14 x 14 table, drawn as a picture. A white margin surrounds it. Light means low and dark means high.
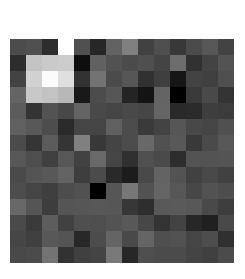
Ninth with the lowest average: top left. Roughest part: top left. Mirror symmetry: none. Average level on the scale: 70%. Odd patch: lower, in the top left. Histogram: skewed, a long tail of low values.
